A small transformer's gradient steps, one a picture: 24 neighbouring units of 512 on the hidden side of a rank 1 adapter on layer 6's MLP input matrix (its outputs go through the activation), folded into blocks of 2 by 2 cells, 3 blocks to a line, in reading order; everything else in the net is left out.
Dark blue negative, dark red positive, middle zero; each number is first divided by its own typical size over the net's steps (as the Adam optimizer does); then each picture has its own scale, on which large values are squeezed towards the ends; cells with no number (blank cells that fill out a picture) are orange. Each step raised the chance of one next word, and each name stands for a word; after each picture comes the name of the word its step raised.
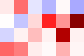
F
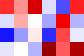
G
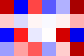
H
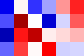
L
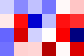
H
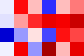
G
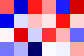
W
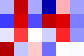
F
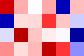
W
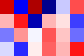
H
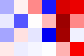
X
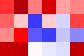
W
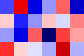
X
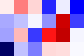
F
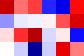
W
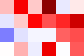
G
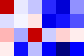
X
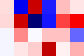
H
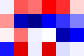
W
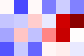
F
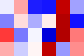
X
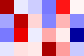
H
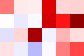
F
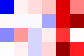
X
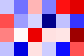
G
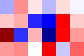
X
